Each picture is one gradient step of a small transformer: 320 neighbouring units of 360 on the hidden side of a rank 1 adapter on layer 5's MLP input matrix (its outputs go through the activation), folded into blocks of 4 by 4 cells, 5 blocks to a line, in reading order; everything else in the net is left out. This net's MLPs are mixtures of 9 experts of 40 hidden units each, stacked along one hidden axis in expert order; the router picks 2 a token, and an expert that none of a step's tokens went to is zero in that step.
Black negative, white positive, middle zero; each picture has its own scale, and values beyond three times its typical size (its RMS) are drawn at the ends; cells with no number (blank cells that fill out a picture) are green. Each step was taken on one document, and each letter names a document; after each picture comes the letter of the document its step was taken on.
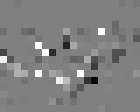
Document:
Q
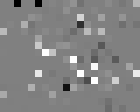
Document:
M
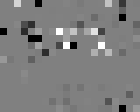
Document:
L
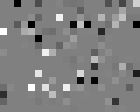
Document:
M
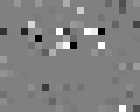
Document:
L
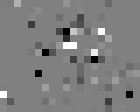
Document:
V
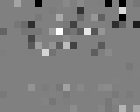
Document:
L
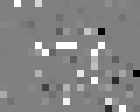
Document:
V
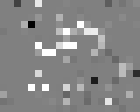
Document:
V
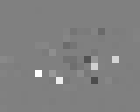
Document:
Q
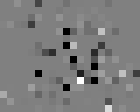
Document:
M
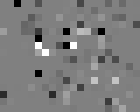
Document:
M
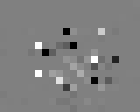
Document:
Q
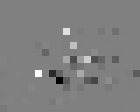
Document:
Q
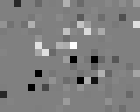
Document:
M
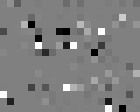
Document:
V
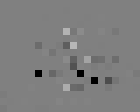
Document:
Q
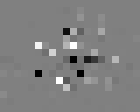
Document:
Q
